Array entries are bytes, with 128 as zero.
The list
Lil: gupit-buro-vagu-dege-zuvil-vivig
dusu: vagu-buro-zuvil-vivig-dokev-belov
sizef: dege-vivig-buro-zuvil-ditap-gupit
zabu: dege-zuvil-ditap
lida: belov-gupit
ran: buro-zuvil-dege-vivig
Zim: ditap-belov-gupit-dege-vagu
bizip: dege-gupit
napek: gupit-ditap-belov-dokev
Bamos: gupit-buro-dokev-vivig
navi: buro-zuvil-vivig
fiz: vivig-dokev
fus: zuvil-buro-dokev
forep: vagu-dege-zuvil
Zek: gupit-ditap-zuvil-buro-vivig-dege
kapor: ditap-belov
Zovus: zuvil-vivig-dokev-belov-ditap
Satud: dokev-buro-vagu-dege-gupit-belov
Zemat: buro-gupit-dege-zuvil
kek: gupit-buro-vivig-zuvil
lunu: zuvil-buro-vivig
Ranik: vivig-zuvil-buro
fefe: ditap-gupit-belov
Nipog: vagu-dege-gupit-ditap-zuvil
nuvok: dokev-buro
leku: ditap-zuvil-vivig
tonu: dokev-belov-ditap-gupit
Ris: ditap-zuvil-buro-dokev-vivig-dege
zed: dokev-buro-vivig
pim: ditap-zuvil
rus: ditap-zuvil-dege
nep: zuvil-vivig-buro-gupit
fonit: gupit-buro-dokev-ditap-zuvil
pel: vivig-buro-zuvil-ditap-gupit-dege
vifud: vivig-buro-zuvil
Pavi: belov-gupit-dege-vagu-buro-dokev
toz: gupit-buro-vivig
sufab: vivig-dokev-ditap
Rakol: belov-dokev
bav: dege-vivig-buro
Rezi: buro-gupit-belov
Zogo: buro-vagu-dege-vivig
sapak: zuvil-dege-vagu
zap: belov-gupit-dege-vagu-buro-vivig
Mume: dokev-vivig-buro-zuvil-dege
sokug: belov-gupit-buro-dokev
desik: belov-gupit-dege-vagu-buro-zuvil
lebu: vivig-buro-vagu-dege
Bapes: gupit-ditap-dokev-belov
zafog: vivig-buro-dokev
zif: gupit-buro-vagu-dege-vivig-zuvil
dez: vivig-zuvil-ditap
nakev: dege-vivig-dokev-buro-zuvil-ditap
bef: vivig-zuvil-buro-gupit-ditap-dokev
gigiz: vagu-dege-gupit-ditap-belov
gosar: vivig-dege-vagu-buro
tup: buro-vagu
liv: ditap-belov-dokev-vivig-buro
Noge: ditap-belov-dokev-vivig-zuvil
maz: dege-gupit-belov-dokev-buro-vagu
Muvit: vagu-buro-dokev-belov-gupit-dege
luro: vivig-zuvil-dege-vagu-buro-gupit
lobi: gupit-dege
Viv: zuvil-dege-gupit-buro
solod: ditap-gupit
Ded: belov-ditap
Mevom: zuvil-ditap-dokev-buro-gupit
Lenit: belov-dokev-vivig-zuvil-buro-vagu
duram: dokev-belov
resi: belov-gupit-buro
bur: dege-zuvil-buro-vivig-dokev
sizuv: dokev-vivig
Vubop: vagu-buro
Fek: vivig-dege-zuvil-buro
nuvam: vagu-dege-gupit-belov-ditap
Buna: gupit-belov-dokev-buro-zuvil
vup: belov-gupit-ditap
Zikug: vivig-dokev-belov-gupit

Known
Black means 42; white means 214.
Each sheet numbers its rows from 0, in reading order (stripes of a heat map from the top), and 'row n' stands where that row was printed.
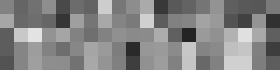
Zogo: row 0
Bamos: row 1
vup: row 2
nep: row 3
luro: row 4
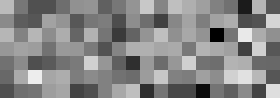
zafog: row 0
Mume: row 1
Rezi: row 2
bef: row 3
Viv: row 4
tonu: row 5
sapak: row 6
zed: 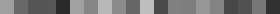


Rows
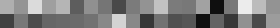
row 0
fefe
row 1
Lenit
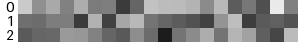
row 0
napek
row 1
leku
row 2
Zemat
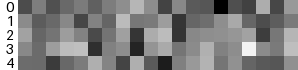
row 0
tup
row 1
ran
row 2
Ris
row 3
lobi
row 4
Buna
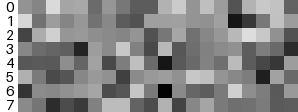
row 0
Zikug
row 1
dusu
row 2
sizef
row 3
toz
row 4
zif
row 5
fus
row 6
Nipog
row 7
bav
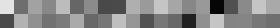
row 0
duram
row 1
nakev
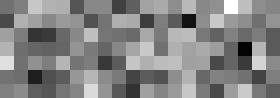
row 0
bizip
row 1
zabu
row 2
nuvok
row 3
bur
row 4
Rakol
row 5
Fek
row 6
resi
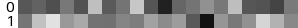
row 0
kek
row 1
nuvam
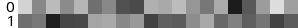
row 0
Bapes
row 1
Ranik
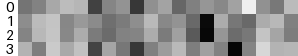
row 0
pel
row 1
Zovus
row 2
Ded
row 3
Satud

